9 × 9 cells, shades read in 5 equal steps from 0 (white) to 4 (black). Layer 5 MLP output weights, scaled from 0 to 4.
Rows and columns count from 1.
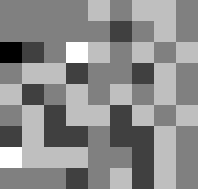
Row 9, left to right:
2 2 2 3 2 1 3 1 2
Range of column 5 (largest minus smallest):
1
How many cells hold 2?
36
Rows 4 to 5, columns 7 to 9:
3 1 2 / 2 1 2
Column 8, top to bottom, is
1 1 2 1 1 2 1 1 1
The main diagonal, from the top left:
2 2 2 3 2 3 3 1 2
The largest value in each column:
4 3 3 3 2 3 3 2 2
